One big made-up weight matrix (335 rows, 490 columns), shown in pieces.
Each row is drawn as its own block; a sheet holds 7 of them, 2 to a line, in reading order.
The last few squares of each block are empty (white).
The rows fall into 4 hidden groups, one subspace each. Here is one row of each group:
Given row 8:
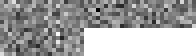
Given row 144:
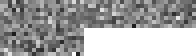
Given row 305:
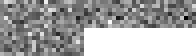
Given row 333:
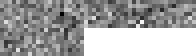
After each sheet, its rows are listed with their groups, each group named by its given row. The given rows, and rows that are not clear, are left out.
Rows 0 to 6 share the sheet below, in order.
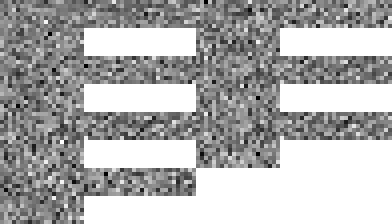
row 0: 144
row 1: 333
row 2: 8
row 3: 333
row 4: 333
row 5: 333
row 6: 333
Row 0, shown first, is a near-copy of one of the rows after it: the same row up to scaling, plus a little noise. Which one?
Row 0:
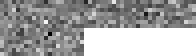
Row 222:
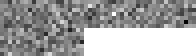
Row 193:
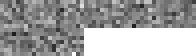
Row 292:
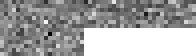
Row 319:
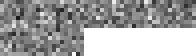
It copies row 292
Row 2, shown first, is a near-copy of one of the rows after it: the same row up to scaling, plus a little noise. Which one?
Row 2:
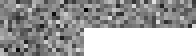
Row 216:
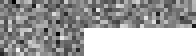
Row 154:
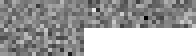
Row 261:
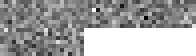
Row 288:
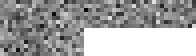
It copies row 288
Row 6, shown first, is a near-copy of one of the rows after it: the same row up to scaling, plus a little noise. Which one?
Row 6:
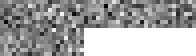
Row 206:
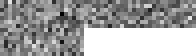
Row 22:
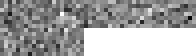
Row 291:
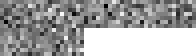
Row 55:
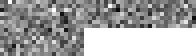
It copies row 291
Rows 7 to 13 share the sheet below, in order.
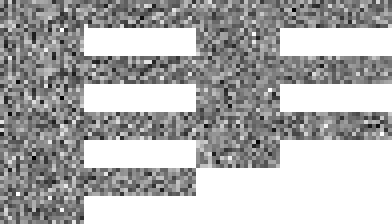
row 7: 333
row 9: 333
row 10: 305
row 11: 333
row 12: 305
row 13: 333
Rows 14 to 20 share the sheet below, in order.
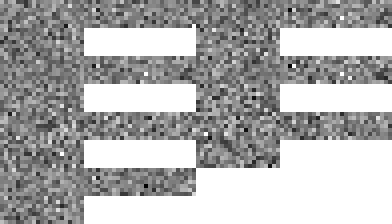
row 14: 8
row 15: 8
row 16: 8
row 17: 8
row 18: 333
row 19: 144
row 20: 8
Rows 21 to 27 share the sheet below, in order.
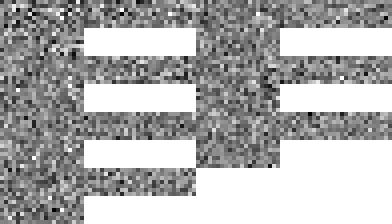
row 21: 144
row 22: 333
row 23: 305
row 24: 305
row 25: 305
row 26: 144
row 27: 333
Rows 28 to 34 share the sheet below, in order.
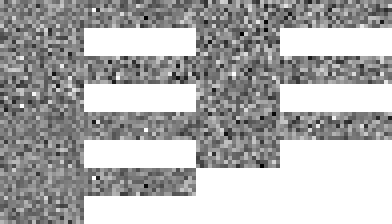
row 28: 8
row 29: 144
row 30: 305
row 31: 305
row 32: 8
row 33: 144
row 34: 8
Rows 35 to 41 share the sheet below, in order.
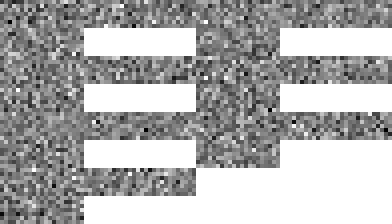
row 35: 144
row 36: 144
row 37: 305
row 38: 144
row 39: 8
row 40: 305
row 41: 305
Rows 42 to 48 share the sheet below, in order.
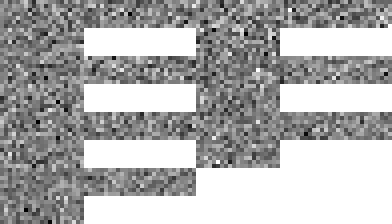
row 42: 144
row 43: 8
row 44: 144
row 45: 333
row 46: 144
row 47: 305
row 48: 333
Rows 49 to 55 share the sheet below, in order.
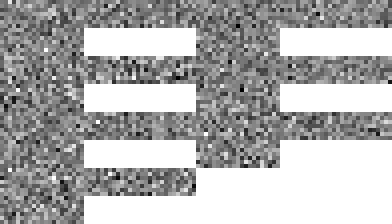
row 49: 333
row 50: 8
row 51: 305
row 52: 8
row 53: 305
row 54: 144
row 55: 333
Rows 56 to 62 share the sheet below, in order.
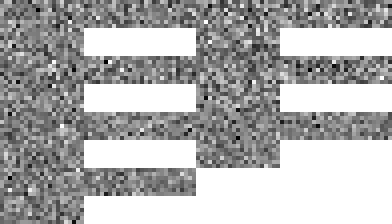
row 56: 144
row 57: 144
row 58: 333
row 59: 144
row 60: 333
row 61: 8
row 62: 144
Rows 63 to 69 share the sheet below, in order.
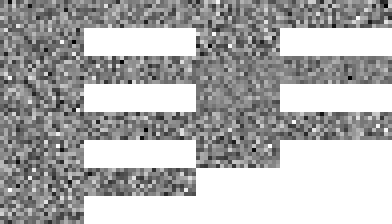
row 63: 333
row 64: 305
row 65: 144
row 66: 144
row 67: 8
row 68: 305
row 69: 144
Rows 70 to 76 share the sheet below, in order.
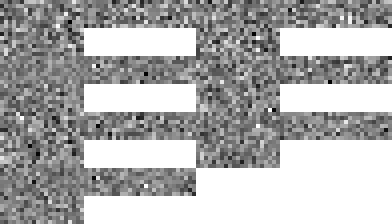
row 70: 305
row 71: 8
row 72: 8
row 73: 144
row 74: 305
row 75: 333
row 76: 8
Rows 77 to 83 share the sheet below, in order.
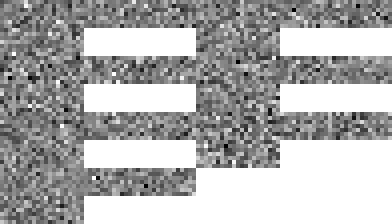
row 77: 8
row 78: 305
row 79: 144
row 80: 144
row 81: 333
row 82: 305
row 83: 8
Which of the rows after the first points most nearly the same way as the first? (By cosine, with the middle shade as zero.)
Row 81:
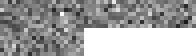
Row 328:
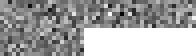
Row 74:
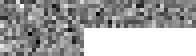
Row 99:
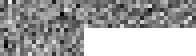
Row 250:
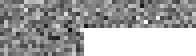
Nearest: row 328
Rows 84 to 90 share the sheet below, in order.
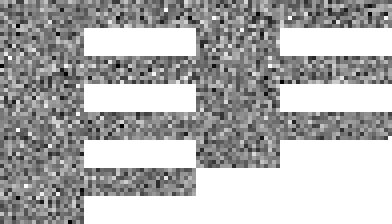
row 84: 305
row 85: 333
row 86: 333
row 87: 305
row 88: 144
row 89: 8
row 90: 8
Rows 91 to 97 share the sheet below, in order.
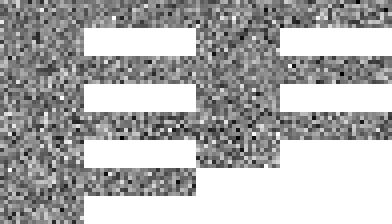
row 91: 305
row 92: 305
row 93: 333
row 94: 8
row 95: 305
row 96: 8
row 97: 333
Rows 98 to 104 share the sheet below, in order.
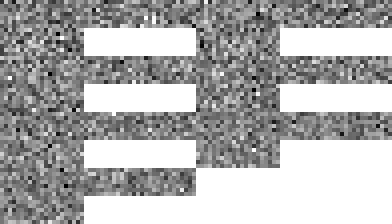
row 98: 8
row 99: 333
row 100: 144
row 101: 8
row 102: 144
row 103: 305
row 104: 144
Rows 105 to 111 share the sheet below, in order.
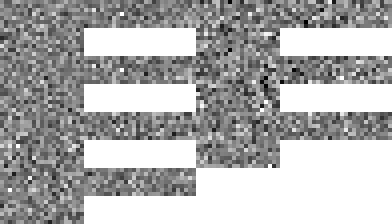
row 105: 8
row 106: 305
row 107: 8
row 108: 305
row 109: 305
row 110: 144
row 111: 144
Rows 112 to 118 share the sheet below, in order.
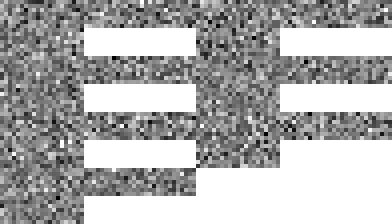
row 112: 305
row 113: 305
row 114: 305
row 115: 333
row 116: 144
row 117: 144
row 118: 144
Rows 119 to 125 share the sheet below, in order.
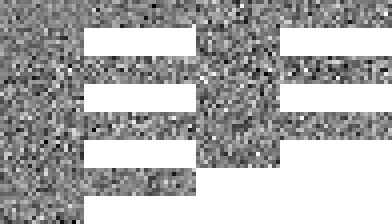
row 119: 8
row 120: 144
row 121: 144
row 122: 333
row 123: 333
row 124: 333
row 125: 144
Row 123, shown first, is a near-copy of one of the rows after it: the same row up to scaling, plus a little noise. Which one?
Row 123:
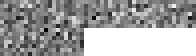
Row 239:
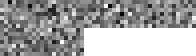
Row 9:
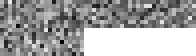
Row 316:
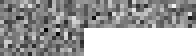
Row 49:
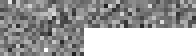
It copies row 316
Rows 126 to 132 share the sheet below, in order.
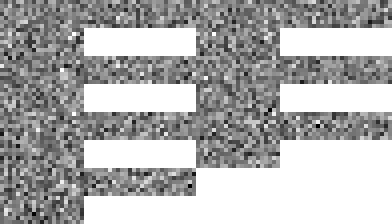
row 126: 305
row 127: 305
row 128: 333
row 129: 144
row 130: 305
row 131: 144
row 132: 333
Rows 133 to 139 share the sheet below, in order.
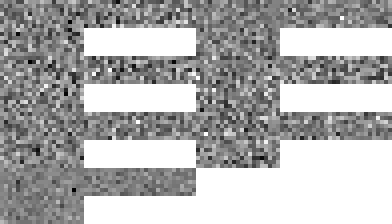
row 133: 305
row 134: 8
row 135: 333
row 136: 305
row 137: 305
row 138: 144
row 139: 8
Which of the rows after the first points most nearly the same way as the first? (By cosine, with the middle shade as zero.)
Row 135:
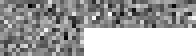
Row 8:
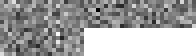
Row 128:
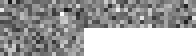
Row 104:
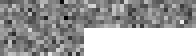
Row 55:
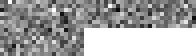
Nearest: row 128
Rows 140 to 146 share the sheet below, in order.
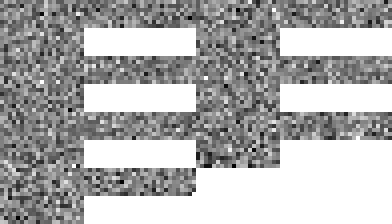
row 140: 305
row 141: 305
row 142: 8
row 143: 144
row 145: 305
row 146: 8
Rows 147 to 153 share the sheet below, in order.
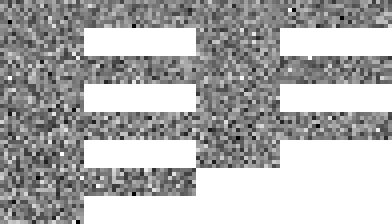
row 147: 144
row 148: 8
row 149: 144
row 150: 144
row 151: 333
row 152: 8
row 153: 144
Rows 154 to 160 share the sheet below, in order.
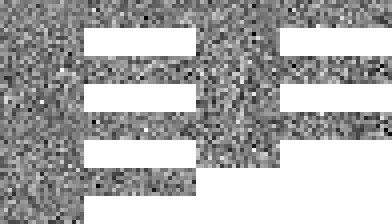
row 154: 8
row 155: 8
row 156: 333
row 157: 305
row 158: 8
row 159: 305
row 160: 144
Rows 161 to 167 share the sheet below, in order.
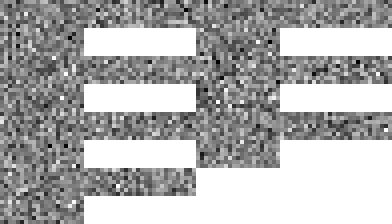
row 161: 305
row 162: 333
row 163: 333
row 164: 305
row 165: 144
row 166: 333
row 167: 305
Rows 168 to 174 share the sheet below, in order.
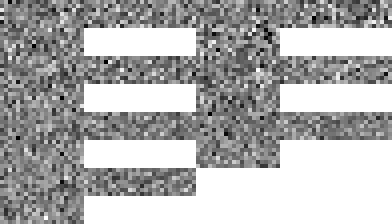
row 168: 333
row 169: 305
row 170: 333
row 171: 333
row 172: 333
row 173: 144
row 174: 333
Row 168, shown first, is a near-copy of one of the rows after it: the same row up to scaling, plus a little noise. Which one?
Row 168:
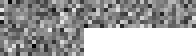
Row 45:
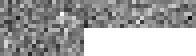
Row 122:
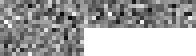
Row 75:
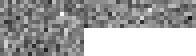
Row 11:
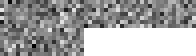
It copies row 11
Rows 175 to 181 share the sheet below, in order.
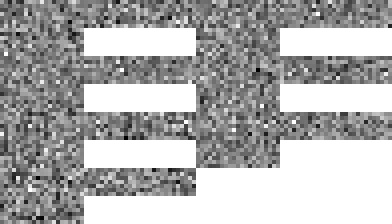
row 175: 305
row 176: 8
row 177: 8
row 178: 333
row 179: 305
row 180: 144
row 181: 144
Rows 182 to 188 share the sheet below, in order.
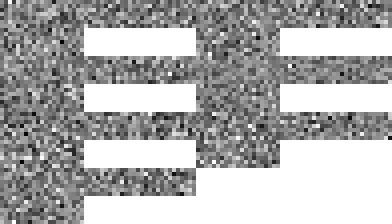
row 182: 333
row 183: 8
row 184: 305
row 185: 8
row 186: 305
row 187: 8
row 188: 8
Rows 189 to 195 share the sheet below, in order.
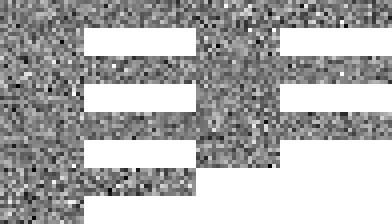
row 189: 333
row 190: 333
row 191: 8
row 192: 8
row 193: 144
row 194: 144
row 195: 305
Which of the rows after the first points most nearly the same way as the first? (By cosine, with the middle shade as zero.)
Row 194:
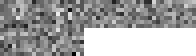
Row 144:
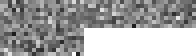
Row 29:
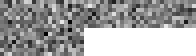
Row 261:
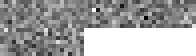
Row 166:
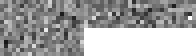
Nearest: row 29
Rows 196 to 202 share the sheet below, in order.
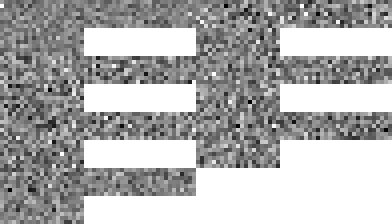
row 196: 305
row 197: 333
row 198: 8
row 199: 305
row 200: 333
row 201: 305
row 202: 144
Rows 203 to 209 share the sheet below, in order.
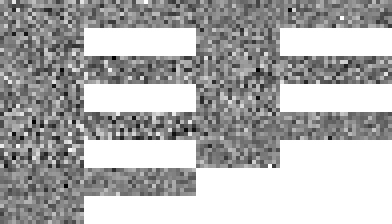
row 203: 144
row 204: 8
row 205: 333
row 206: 333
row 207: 305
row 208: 144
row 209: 144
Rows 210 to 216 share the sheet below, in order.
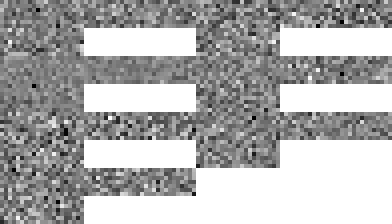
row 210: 144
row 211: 305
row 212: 305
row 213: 8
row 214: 333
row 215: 8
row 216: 8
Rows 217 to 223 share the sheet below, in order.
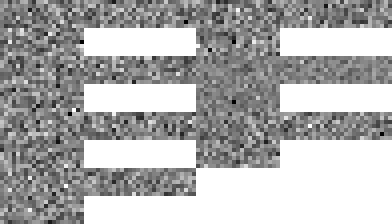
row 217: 144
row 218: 305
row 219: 144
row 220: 333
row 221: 144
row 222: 144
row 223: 144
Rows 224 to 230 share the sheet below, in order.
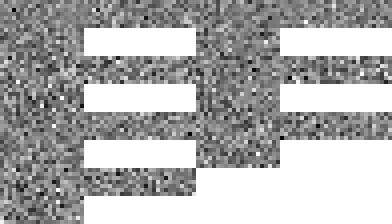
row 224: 8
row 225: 305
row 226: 333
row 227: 305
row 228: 305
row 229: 333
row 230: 8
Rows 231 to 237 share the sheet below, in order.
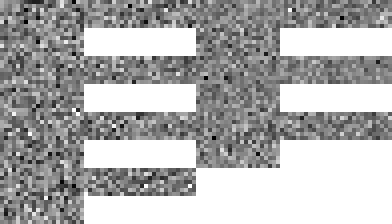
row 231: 305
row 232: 8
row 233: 144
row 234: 144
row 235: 144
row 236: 333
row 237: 333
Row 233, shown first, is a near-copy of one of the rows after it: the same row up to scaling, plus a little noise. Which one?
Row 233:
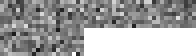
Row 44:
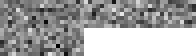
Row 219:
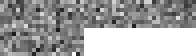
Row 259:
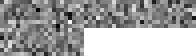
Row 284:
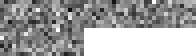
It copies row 219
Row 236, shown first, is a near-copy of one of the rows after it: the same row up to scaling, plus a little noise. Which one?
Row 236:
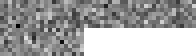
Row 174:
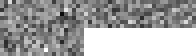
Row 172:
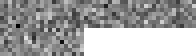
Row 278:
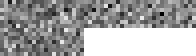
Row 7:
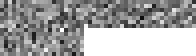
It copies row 172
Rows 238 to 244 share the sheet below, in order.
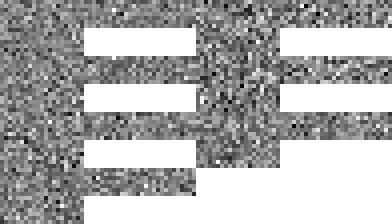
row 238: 8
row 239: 333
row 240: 144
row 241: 333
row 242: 144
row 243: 305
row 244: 8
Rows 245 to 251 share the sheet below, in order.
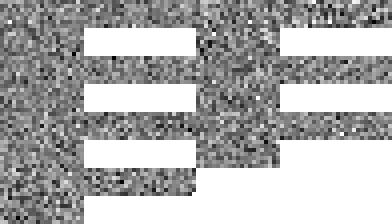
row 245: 144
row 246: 305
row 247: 144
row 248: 333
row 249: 305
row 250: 305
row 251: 8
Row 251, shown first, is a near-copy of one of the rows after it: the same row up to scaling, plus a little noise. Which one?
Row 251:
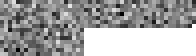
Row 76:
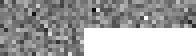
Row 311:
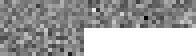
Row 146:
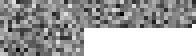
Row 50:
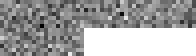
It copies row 146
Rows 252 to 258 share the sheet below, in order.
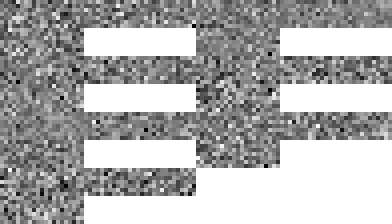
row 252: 8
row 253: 144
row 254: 333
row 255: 305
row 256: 8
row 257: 8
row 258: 333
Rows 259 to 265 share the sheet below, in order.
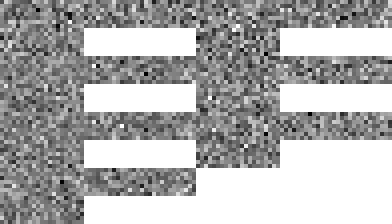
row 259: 144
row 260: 8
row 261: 8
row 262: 144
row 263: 8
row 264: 144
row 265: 333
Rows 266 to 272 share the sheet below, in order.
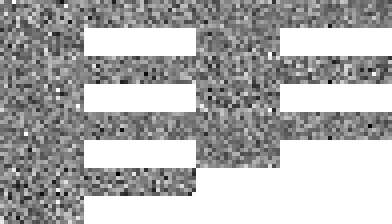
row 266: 144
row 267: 144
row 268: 8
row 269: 144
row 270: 305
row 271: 144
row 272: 8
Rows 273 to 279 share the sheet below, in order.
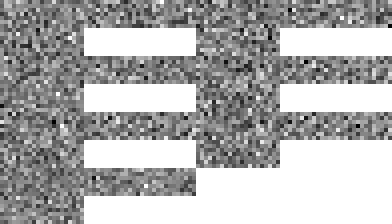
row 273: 305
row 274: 8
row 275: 305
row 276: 333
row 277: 333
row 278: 333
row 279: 8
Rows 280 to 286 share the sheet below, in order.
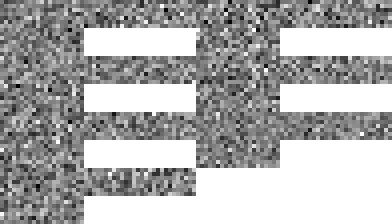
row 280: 305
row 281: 144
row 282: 8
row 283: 144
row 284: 144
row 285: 305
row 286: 305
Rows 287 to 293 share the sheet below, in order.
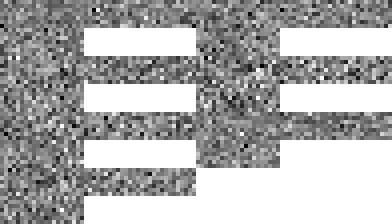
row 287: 8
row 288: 8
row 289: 333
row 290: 333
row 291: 333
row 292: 144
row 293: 333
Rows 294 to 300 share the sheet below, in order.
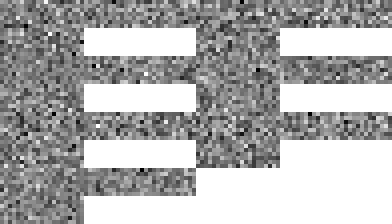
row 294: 144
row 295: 305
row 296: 8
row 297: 333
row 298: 305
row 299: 144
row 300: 305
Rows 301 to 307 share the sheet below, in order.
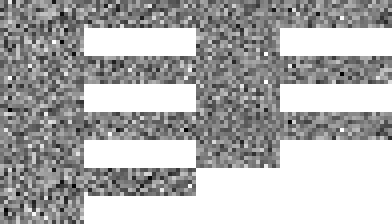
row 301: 333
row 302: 8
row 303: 144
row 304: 8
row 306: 8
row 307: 333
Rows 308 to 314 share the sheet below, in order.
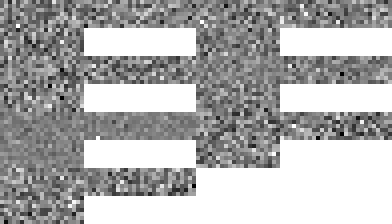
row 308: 333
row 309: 333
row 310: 333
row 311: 8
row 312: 8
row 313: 305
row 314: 305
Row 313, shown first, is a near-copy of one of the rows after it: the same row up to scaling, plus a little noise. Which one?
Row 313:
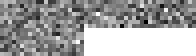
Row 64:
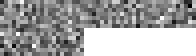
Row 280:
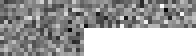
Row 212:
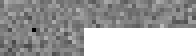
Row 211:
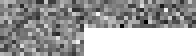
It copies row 211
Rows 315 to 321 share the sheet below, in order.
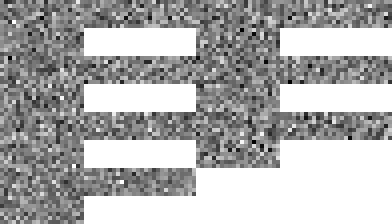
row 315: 305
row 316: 333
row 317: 333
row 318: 8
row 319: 144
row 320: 333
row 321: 8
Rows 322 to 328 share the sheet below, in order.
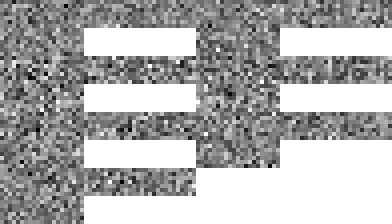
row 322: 144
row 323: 305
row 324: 144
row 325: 305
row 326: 305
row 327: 144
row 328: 333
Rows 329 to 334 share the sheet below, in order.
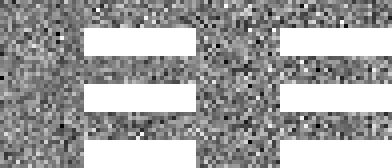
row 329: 8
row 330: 333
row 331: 305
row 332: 333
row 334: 333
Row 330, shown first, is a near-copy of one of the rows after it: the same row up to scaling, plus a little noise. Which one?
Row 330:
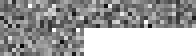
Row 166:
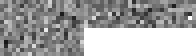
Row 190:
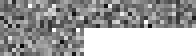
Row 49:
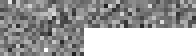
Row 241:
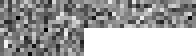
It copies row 190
